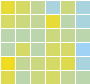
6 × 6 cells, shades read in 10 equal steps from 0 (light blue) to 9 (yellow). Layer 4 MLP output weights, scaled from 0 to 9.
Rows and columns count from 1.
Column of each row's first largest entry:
1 4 4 2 1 1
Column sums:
36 27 24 32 29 9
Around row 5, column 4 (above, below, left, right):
6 6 5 7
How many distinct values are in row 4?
3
